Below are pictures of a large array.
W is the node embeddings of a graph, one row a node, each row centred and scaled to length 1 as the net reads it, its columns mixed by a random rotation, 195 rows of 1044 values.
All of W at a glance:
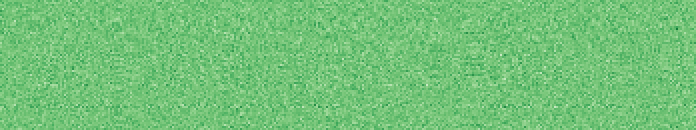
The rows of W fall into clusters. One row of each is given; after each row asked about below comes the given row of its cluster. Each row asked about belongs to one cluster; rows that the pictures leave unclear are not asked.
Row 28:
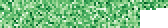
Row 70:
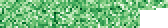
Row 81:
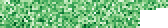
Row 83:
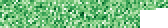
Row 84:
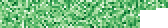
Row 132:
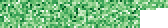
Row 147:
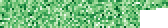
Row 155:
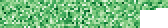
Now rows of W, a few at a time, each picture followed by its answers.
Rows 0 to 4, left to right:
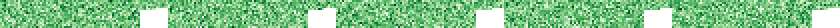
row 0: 132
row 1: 155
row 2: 70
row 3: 84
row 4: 147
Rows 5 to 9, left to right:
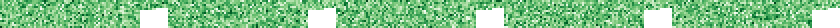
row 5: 147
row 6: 81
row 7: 28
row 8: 83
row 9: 83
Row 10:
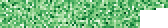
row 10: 84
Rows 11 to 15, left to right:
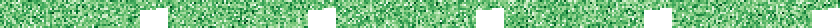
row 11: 132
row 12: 155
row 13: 155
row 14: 81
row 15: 147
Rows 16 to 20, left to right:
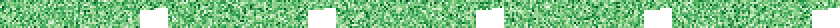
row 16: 155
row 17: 132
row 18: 28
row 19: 84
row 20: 132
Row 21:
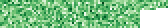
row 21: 83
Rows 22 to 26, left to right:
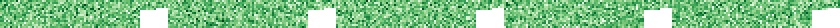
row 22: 132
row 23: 70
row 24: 28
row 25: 84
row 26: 147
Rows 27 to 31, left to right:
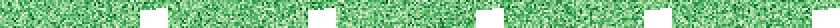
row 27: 28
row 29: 84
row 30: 132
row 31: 132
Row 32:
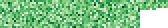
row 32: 28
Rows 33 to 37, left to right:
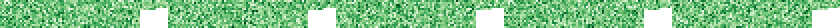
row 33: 81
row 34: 155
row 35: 132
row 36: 81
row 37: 132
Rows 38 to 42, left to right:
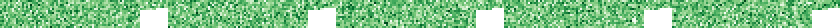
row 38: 132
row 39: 147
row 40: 81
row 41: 155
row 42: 147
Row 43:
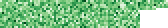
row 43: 70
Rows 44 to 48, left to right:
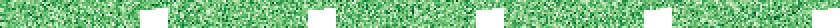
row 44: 147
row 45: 70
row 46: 132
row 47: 147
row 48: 83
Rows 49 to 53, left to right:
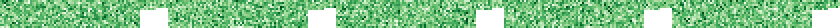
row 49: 83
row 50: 84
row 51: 81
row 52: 155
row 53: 28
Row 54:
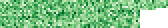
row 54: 81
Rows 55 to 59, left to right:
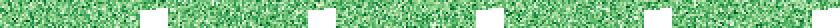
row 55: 28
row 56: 83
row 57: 147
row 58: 28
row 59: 81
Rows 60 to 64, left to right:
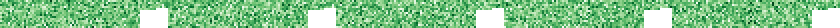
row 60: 84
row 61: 147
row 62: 83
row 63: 84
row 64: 155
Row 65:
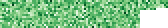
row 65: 84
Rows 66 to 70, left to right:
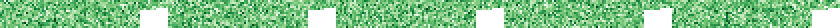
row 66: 70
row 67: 81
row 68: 132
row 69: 84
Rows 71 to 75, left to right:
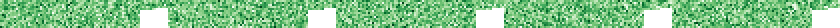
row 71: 147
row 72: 84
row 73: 132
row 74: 70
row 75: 70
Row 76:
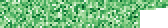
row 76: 132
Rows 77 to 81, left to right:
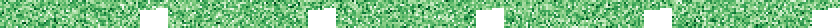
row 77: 70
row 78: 28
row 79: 132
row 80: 84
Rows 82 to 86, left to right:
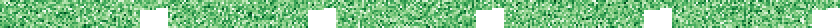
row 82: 81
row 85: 84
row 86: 155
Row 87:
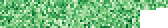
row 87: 81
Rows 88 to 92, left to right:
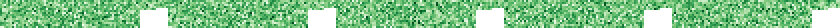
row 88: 83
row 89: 83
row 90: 155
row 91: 155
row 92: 70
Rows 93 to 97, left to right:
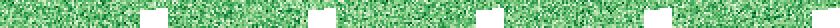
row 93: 83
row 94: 81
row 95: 84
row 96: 155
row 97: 83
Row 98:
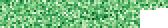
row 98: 83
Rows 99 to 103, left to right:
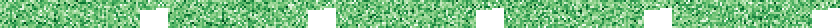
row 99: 70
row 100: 70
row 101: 132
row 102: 132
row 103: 83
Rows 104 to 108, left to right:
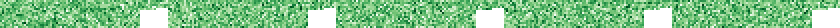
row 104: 70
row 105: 28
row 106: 155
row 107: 28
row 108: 132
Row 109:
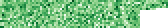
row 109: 147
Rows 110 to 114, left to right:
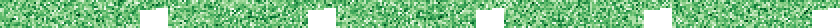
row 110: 147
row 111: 83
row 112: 83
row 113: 70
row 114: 132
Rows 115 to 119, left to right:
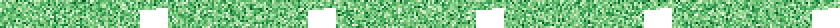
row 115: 70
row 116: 132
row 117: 28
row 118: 70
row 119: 70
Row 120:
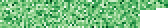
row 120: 84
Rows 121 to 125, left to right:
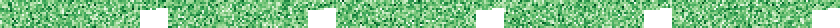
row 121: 28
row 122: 147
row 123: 70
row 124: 70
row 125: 155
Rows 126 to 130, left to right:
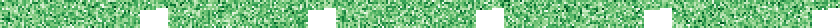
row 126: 84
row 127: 84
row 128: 84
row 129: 132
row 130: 28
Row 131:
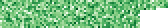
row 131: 84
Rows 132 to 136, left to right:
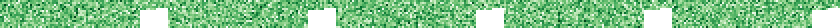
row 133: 84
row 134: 83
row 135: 70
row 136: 155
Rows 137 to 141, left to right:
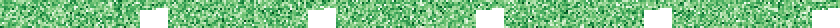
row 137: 147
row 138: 70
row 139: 155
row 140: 81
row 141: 28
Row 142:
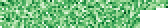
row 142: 84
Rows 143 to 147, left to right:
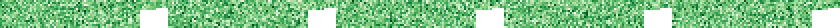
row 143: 155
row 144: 81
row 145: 70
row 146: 83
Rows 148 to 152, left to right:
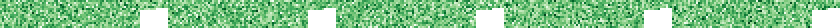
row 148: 132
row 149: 155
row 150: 132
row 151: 84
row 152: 155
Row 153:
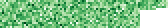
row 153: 70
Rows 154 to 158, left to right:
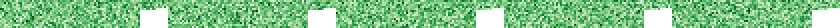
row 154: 28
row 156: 132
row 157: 132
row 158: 132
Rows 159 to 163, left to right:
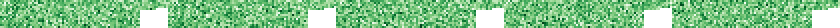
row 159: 81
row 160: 81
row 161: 81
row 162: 70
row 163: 28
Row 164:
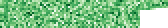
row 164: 147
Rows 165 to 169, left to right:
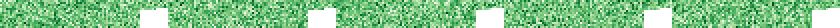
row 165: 70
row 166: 84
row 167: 147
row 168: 70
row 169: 155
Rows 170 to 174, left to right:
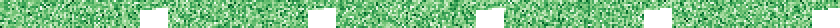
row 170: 147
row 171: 132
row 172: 147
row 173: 70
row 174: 28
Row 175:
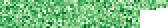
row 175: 81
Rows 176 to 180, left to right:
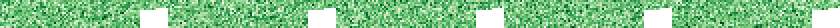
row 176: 83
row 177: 83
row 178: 28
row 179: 132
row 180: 81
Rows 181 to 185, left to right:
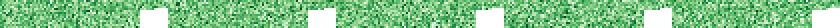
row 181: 155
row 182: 28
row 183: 147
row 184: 81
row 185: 155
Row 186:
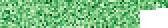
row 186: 84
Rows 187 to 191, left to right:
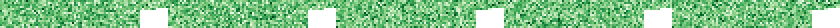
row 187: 83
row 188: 83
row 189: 147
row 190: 70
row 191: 147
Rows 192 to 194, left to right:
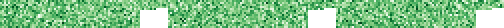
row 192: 81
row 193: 28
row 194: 70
